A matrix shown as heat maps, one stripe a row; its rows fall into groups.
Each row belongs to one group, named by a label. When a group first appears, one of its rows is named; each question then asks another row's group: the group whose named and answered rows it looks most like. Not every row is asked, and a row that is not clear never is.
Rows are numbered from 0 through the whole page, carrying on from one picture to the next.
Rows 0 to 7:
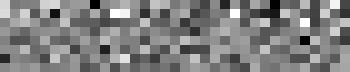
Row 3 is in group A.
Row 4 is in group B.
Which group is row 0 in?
A
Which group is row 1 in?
A
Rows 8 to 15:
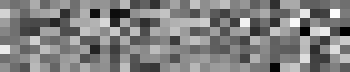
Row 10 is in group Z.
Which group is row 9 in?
A
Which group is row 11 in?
B
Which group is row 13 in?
A
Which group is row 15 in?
Z
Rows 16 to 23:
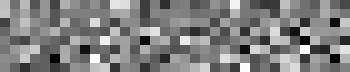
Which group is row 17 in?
A
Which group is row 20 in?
B
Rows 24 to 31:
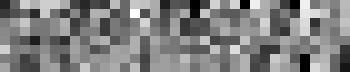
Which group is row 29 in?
A
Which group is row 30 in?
B
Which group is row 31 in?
B
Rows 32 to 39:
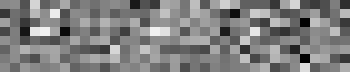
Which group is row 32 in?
Z
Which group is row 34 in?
B
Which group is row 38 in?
B
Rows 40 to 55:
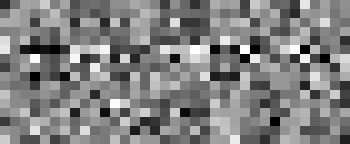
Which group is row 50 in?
A
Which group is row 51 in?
A
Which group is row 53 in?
Z
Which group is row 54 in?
Z
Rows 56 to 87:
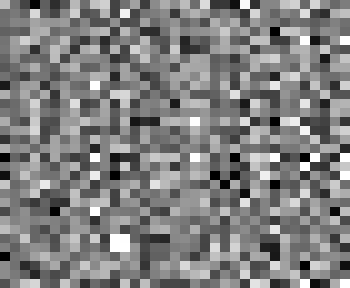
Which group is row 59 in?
Z
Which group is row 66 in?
A
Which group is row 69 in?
Z
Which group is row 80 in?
A
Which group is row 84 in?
Z
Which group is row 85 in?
B
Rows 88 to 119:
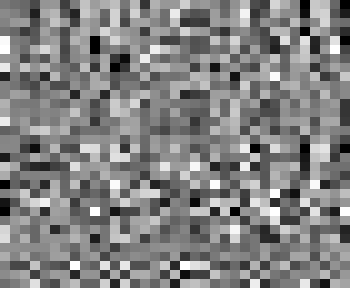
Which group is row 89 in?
B
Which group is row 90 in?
B
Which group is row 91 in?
B
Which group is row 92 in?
A
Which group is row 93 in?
A
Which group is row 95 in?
A
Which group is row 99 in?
A
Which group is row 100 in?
A
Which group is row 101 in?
A
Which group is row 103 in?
B
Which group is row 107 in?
B
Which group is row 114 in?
A
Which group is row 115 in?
A
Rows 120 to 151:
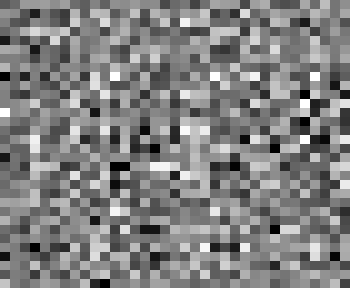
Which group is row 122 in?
B
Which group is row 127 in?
A
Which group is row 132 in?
A
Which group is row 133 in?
B
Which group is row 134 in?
B
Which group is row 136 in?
Z
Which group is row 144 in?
A
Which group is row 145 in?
Z
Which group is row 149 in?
Z
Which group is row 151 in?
A
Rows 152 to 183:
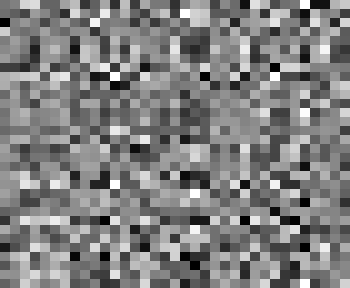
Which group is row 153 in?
B
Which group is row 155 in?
A
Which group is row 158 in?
B
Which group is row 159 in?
Z
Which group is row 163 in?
B
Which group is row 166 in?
A
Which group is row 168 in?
Z
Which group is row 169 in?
Z
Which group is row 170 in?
B
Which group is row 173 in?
Z
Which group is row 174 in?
B
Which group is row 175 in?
Z
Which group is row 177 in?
Z
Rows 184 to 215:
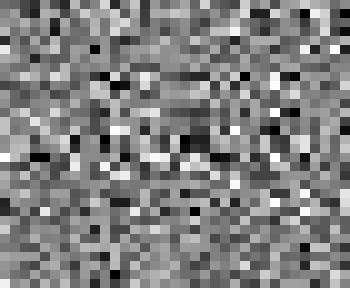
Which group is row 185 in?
B
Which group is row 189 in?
A
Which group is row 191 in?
Z
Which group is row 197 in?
A
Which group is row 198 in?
A
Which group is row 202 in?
B
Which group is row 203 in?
A
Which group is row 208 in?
Z
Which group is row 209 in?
A
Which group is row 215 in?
A
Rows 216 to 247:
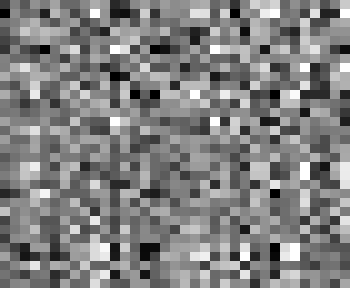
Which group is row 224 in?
A
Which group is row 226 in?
Z
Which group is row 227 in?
Z
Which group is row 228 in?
B
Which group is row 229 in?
A
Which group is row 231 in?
Z
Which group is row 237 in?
Z
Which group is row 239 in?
A
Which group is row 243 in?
Z
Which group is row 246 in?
Z
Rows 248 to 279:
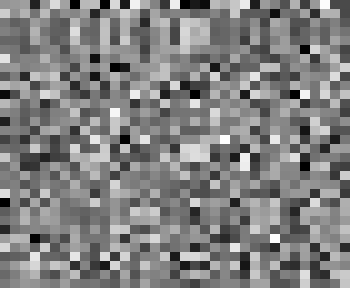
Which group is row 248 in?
B
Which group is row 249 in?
A
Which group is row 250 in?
B
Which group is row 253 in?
B
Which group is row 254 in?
A
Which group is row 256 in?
A
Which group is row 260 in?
A
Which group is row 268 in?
A
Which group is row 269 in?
A
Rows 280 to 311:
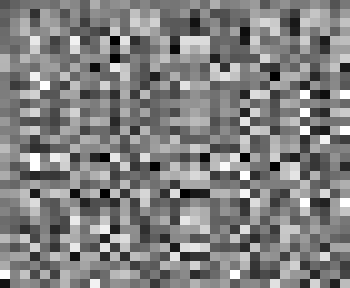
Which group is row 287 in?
A
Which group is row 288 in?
Z
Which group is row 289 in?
B
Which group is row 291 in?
Z
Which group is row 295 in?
B
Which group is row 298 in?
Z
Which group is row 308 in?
B
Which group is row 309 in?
Z
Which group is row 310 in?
A
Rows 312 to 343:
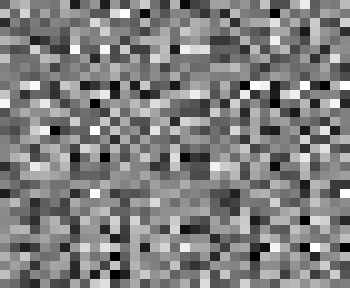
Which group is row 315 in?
B
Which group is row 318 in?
A
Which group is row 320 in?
B
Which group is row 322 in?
Z
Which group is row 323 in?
A
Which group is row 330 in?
Z
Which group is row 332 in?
B
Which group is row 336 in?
B
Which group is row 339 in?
B
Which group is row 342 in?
A
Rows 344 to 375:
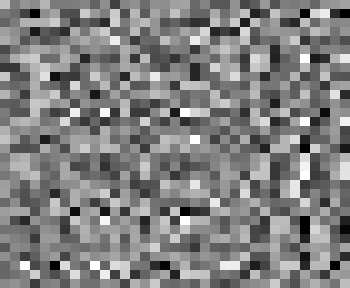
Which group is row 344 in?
A
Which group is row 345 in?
B
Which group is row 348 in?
Z
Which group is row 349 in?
Z
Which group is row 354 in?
A
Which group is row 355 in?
Z
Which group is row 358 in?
A
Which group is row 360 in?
B
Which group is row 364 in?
Z
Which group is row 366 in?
A
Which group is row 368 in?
B
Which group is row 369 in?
B
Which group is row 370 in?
B
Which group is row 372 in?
B
